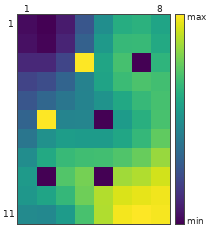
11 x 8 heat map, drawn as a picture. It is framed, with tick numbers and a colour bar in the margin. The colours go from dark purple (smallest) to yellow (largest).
Slope: up to the bottom right. Lone odd cells: 6, 2 higher and 4 lower than their neighbours. Ninth with the lowest average: top left. Mirror symmetry: none.
